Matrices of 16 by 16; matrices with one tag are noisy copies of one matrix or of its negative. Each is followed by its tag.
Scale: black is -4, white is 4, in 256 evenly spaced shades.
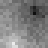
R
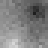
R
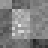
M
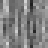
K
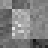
M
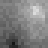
R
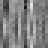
K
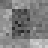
M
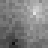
R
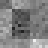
M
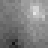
R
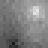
R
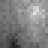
R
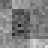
M
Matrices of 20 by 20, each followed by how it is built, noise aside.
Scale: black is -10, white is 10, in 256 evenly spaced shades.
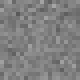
noise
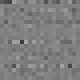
uneven rows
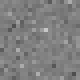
noise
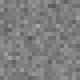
noise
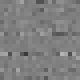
uneven rows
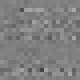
uneven rows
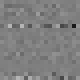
uneven rows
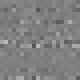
uneven rows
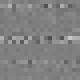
uneven rows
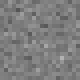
noise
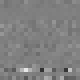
uneven rows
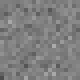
noise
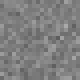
noise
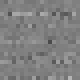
uneven rows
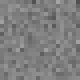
noise
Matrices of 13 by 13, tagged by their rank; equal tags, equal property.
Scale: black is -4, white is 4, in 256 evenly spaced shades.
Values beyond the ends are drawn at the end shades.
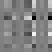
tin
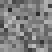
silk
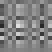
tin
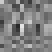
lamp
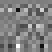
lamp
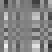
tin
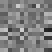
lamp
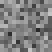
silk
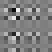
tin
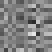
lamp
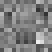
lamp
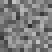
silk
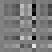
tin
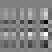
tin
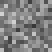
silk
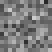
silk
